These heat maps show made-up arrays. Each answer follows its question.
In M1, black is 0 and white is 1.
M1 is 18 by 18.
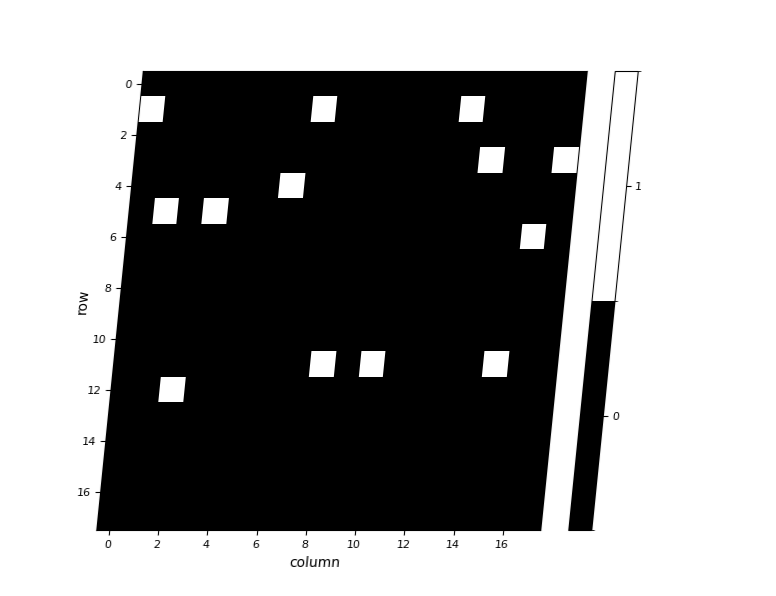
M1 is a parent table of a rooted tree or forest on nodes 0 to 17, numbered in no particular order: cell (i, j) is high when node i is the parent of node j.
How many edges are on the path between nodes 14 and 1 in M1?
3
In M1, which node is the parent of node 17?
3
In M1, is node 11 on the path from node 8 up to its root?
yes
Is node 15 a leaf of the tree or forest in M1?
yes
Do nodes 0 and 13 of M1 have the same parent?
yes
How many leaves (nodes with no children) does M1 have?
11
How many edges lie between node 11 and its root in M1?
0
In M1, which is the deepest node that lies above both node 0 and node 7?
1
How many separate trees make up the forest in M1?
5
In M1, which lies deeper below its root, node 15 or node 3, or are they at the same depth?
the same depth
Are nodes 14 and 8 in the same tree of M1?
no
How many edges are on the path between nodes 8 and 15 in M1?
2
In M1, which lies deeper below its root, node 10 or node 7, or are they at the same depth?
node 7
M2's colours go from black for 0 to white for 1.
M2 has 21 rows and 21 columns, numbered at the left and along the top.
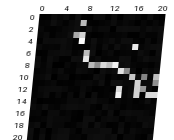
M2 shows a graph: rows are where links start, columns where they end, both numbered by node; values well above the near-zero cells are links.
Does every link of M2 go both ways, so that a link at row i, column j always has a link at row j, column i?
no
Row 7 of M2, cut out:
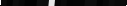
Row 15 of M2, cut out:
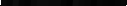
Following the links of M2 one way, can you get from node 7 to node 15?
yes
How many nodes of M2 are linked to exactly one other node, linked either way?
5
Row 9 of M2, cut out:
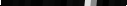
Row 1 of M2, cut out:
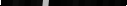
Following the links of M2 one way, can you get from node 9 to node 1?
no
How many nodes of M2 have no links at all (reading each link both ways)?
2
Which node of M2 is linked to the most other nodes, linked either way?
node 8
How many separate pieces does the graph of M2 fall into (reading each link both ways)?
3
